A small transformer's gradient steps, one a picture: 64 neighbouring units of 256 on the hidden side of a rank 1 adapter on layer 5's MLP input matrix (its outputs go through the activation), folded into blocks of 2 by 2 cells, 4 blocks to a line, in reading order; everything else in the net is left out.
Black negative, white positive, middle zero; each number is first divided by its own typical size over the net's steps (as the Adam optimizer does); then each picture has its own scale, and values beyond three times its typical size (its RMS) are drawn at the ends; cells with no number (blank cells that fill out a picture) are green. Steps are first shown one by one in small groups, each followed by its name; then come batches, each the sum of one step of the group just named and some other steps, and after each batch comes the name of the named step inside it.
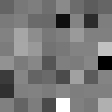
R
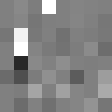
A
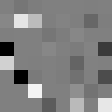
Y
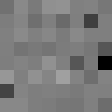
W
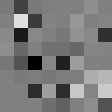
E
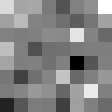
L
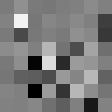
E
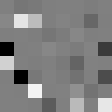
Y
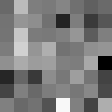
R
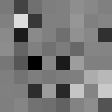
E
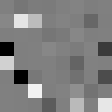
Y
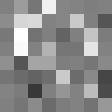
A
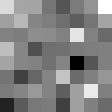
L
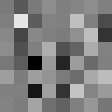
E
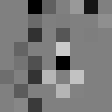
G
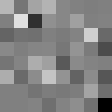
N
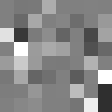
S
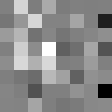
S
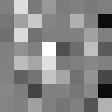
G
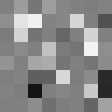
G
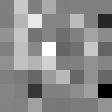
S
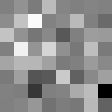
S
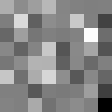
N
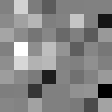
S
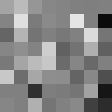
N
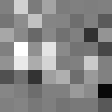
S
